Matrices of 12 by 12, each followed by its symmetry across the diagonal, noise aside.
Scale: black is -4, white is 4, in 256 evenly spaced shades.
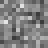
symmetric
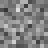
neither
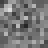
symmetric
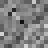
symmetric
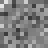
symmetric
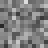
antisymmetric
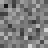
symmetric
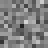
antisymmetric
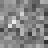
neither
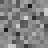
symmetric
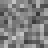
antisymmetric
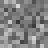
neither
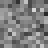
neither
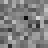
neither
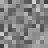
symmetric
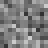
antisymmetric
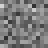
neither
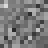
symmetric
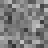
neither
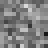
neither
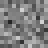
antisymmetric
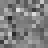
antisymmetric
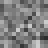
antisymmetric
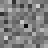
symmetric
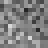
antisymmetric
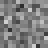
antisymmetric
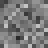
symmetric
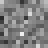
neither
